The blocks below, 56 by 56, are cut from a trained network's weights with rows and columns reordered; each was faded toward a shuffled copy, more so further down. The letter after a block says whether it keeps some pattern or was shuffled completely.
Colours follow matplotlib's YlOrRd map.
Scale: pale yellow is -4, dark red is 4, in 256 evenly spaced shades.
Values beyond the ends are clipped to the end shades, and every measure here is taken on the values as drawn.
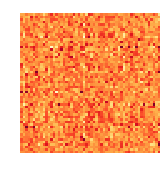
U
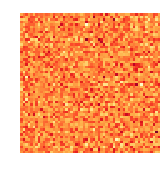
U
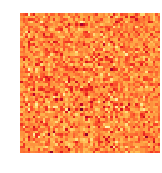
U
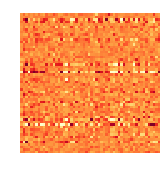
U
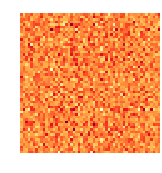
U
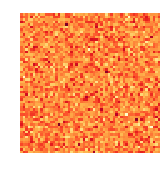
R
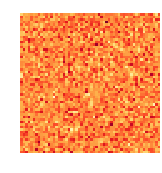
R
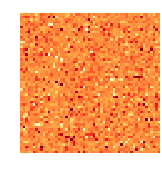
R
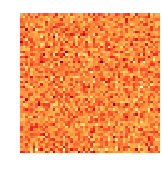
U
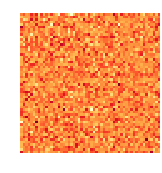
U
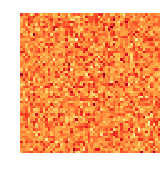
R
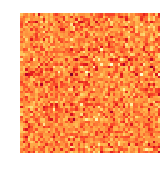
U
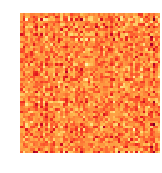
U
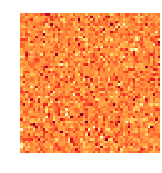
R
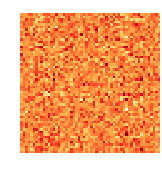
U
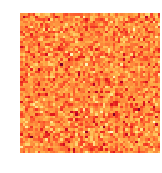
R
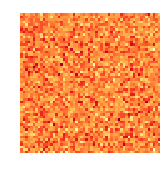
R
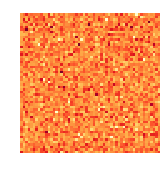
R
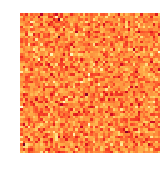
R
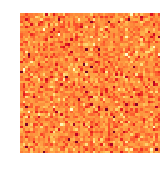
R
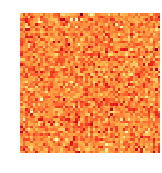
R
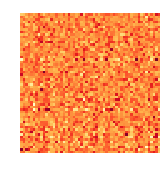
U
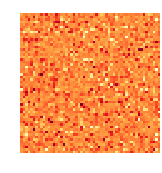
R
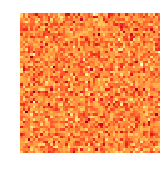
R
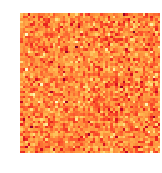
R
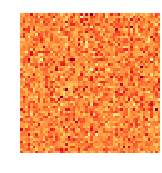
R
